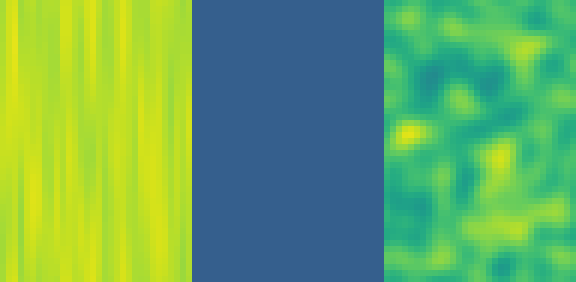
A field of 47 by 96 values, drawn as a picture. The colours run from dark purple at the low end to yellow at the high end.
It is made of 1 by 3 panels. Panel 1,1: very high, streaked downward, faint in contrast. Panel 1,2: low, flat. Panel 1,3: high, blotchy.
